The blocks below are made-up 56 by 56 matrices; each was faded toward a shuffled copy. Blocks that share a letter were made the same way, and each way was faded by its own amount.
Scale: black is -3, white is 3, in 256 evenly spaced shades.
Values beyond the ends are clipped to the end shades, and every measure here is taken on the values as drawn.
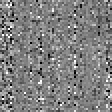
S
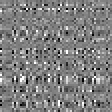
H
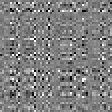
H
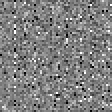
S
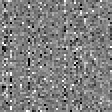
S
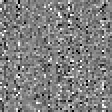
S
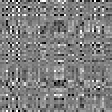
H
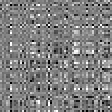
H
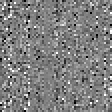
S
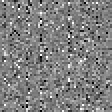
S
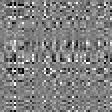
H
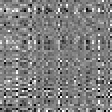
H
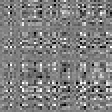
H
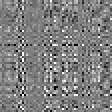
H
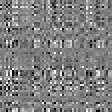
H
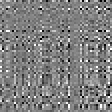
H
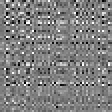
H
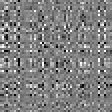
H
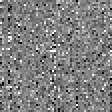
S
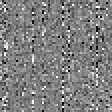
S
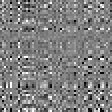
H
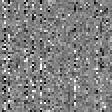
S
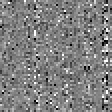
S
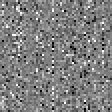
S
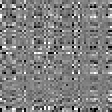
H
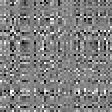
H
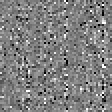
S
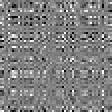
H
